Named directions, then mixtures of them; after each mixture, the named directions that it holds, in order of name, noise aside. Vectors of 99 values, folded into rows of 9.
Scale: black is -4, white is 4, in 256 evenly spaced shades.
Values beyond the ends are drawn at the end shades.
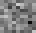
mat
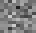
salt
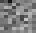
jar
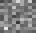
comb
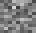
comb, mat, salt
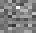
mat, salt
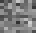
comb, jar, mat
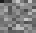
comb, jar, mat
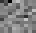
comb, jar, salt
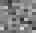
jar, mat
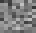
comb, jar, mat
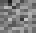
jar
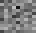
comb, mat, salt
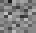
jar, salt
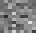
mat, salt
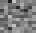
jar, mat, salt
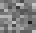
mat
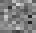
comb, mat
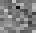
mat, salt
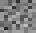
comb, jar, salt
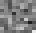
jar, mat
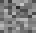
comb, mat, salt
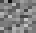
jar, salt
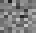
jar, salt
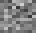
comb, mat, salt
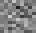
salt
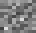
comb, jar
